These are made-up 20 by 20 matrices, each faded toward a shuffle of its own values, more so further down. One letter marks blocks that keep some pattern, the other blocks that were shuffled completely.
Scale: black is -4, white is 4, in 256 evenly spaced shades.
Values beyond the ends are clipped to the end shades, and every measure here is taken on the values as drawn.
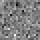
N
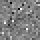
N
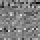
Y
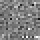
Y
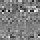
Y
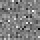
N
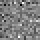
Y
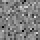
N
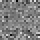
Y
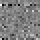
Y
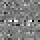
Y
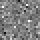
N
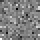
N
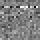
Y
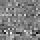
Y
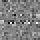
Y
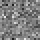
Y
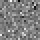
N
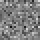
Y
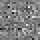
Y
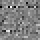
Y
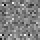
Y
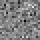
N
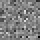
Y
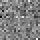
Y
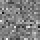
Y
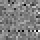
Y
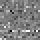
Y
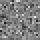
N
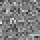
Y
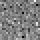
N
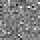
N
